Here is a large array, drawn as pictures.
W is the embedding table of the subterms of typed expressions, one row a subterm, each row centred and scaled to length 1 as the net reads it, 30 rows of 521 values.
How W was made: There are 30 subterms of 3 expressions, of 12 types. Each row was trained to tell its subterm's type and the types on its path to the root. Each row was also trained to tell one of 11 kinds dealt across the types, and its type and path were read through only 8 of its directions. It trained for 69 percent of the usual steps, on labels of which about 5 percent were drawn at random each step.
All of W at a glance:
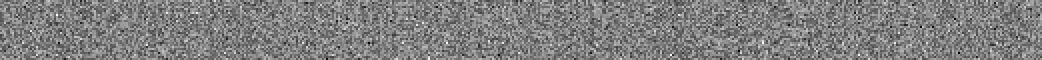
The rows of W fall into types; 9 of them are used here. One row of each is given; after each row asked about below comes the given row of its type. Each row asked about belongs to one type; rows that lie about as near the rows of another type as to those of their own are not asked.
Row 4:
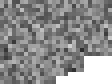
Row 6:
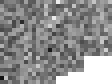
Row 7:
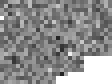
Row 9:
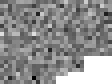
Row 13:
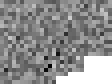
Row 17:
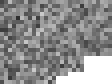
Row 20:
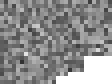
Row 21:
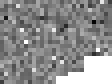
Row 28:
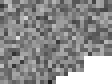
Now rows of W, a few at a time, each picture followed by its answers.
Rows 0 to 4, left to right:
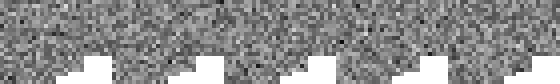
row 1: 20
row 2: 4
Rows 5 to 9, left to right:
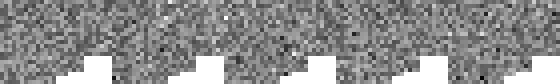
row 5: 4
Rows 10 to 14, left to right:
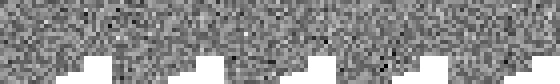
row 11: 9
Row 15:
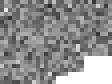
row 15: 28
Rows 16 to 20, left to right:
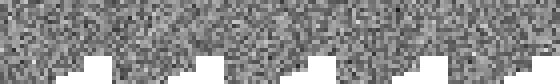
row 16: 4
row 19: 13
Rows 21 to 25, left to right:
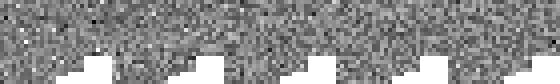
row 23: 6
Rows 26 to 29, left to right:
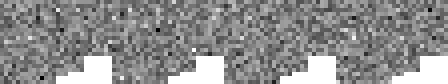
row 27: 6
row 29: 20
